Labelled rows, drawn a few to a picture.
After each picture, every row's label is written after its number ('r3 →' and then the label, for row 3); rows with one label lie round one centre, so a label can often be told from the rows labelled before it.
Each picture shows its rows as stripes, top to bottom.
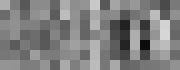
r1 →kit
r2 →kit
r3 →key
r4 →key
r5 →key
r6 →key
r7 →kit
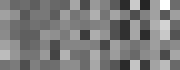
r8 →key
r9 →kit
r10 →key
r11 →key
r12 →kit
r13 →kit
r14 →key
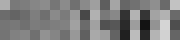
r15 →kit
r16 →key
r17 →key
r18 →key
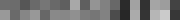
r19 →key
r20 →key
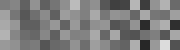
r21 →key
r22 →kit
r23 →key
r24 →kit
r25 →key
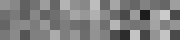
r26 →kit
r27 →key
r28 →kit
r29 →key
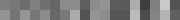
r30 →key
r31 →key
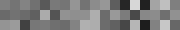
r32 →key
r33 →kit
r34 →key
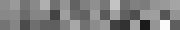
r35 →kit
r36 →kit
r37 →key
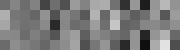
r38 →key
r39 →kit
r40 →kit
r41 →key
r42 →key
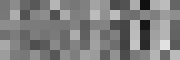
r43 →key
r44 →kit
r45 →key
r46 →key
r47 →key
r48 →kit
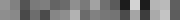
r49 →key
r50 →key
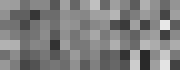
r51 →kit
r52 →kit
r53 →key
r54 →kit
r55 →kit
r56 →key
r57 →key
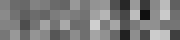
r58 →key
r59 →key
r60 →kit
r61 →key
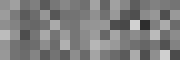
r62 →kit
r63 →kit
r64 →key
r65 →kit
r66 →kit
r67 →key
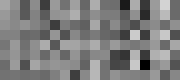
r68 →key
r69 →key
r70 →kit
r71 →key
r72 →kit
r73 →key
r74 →key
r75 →kit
